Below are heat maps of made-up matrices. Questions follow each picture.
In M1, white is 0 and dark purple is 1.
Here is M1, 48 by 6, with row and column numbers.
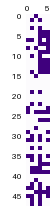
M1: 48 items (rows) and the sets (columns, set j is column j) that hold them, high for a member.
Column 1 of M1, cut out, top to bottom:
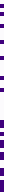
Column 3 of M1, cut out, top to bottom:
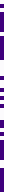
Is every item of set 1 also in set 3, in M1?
yes
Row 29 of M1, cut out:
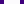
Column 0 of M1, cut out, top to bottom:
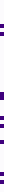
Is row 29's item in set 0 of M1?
yes
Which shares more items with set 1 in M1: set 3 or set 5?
set 3
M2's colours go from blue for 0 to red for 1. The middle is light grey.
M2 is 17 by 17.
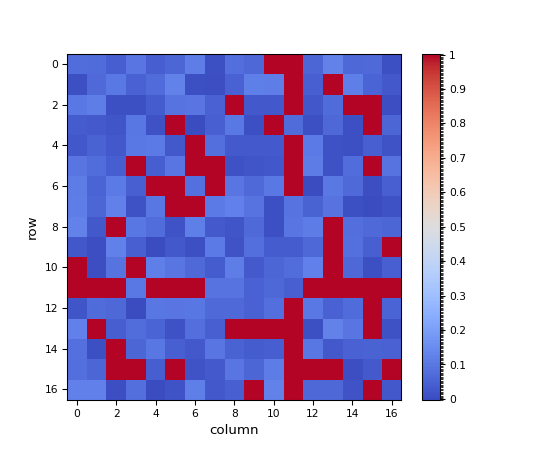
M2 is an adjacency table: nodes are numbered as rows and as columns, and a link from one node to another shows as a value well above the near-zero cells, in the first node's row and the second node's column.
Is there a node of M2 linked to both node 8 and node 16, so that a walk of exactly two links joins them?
no
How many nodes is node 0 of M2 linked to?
2
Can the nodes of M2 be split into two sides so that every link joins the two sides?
no
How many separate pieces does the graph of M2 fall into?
1
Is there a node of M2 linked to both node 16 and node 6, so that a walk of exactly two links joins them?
yes
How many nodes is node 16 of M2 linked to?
3
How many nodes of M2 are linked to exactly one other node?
0
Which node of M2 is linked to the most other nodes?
node 11
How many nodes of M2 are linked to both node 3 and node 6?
1
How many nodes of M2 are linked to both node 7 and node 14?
0
